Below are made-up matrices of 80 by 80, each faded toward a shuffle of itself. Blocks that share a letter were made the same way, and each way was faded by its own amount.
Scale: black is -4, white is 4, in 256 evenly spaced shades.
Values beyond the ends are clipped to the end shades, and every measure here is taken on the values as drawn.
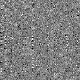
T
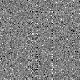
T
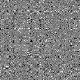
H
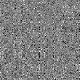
T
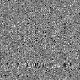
T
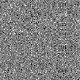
T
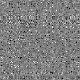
H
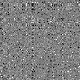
H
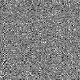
T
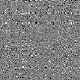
H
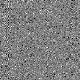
T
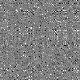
H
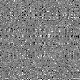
H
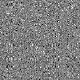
T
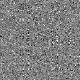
T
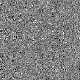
T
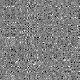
H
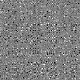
H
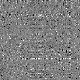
H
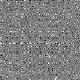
H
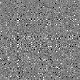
H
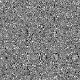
T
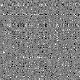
H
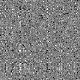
T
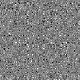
H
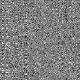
T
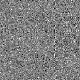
T
